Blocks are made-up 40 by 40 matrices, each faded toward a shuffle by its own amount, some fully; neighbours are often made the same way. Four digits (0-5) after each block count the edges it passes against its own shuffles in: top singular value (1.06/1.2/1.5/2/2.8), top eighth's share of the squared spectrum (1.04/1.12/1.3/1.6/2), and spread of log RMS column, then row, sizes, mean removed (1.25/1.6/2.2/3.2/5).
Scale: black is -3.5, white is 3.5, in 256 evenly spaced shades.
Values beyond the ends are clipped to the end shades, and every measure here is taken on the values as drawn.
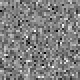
0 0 0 0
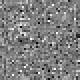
2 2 1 0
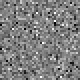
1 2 0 0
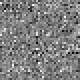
3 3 0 2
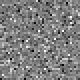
0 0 0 0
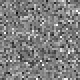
3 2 0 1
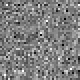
3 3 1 1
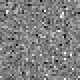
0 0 0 0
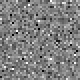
0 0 0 0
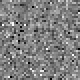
0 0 0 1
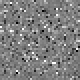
1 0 0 0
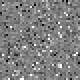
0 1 0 0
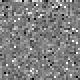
1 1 0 1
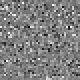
1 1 0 2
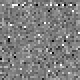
2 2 0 1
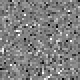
0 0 0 1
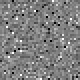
0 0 0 0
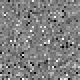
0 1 0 1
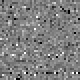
2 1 0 1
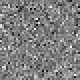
0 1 0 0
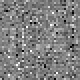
3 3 1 0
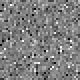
1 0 0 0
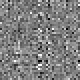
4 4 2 2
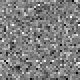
2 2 0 0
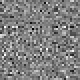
3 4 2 2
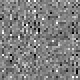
3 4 2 1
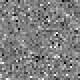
1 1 0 0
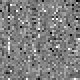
3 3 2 0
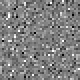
3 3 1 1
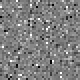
1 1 0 0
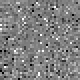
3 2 1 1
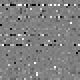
4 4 0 2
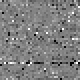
3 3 0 2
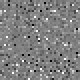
2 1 0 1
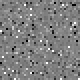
1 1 0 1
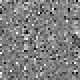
3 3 2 0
